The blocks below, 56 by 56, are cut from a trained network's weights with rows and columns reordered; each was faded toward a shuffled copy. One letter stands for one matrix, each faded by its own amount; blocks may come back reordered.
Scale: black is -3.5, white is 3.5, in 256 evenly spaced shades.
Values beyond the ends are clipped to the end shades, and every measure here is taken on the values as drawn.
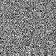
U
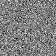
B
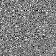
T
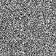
U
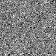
B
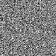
U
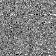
T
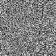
U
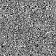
B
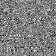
T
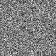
U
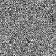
U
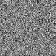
U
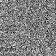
U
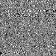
T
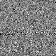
T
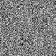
U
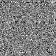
T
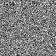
B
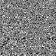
T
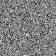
B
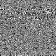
T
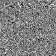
B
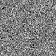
U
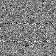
B
